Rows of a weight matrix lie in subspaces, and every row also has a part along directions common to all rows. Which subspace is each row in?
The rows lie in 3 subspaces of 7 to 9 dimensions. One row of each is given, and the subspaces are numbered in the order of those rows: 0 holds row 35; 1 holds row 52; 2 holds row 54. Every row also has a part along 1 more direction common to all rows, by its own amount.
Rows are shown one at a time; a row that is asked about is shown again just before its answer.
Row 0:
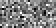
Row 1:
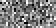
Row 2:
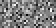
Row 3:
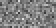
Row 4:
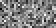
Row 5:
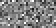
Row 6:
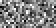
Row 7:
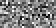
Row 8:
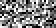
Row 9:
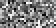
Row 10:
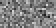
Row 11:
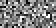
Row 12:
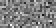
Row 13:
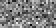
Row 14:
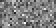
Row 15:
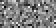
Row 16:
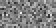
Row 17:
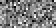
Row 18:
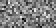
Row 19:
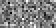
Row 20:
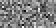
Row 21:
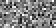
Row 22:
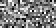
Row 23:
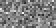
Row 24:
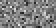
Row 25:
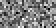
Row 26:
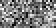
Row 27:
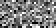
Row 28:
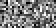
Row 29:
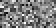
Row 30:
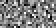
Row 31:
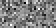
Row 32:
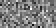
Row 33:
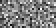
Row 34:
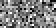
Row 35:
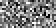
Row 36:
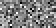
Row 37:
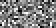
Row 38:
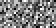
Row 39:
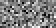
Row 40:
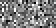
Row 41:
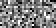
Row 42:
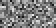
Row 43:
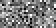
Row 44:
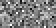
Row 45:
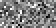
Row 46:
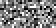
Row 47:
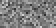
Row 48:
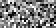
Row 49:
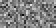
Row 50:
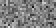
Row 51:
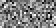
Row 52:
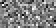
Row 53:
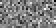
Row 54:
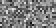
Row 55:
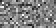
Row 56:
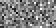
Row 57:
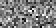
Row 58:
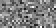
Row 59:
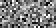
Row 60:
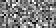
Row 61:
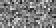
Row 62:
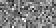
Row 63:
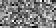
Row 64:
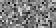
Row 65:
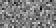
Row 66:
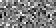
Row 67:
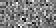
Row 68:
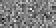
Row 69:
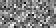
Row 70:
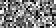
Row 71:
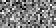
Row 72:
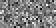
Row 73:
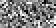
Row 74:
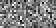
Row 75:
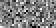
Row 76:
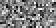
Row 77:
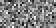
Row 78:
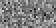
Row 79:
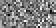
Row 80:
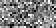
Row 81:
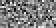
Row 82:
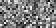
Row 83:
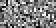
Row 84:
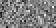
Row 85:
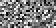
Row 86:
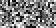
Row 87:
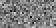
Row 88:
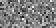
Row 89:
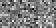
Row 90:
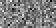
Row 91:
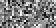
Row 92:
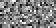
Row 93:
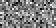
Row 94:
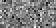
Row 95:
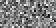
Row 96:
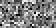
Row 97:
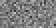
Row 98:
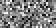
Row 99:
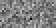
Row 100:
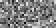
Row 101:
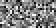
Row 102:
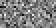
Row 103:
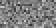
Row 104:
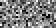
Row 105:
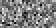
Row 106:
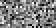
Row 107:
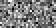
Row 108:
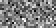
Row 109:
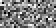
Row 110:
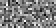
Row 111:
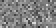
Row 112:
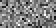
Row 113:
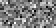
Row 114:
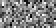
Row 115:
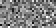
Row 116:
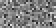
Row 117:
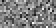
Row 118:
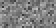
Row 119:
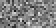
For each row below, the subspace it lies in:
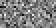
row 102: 1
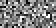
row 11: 1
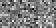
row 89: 2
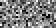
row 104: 0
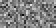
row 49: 1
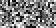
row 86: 0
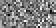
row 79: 0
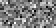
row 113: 2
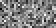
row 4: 2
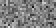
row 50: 2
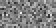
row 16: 1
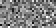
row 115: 2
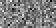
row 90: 2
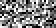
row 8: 0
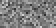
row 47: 1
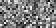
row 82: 0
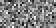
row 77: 2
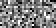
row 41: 2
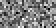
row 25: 2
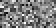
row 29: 1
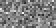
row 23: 1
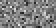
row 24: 0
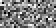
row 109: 1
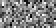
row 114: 2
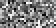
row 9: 1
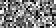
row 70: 0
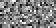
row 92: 1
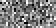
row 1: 0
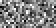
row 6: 1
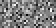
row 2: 0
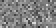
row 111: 0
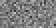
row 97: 1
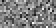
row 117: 0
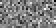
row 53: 1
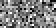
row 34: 2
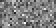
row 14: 1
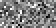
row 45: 1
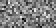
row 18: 2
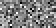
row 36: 2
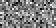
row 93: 0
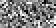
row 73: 1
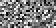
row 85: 1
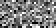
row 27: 0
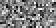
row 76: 0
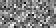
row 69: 2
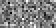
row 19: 2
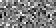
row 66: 1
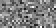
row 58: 2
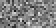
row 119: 1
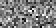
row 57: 2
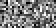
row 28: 0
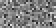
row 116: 2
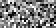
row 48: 1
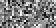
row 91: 0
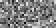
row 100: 1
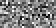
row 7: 1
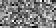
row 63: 2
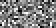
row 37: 0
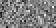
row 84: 1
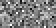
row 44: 2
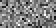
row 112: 0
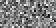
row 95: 1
